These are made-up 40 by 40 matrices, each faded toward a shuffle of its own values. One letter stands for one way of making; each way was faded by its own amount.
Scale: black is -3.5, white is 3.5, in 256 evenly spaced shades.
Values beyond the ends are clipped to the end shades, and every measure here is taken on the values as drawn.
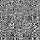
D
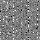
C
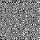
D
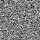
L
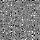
C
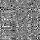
D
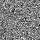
L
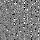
C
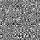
D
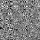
D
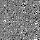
C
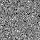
L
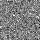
L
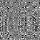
D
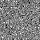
L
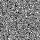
L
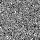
L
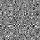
D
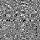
D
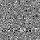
D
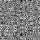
D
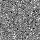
L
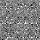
D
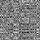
D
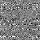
D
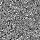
L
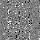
C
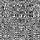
D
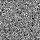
L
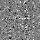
C
